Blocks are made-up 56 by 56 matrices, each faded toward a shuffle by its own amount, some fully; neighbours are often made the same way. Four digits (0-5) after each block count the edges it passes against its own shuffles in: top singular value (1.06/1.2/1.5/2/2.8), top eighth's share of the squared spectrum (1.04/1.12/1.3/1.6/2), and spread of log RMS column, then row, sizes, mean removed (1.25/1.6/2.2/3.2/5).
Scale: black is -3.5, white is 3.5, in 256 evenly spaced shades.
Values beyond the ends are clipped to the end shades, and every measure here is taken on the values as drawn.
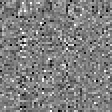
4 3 2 1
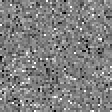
2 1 0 0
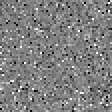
0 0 0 0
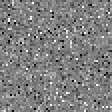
1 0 0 0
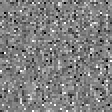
3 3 0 1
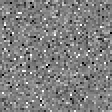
1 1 0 0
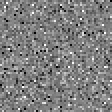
2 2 0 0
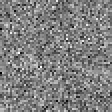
0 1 0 0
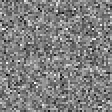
0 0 0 0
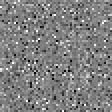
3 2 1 0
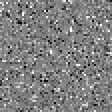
1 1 0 0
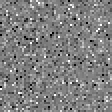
2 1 0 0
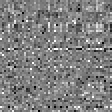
4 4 2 2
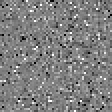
3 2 0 1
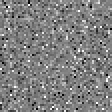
0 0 0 0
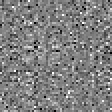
3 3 1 1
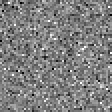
0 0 0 0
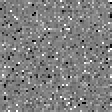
2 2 0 0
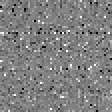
3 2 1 1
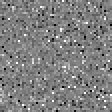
1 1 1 0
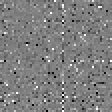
3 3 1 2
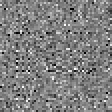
4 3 1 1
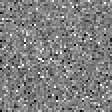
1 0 0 0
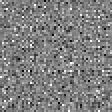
4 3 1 1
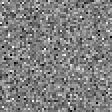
2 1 0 0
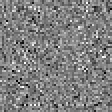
3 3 1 1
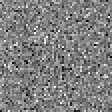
0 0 0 0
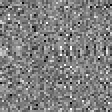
4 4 2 2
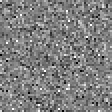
1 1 0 0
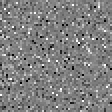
1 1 1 0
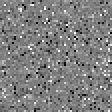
0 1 0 0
